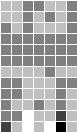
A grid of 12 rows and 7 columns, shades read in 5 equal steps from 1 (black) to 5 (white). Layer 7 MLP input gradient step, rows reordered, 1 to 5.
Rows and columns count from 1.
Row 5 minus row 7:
-1 -1 -1 -1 0 -1 -1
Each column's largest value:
4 4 5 4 5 4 4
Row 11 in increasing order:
2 3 3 4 4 4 5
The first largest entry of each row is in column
1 1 2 1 1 1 1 3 3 2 3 3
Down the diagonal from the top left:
4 4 3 3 3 3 4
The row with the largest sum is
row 7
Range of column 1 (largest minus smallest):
2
